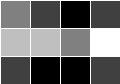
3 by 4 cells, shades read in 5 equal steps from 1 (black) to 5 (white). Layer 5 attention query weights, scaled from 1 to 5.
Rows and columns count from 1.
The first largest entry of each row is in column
1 4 1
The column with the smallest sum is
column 3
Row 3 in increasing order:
1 1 2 2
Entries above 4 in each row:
0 1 0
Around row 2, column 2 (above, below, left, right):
2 1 4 3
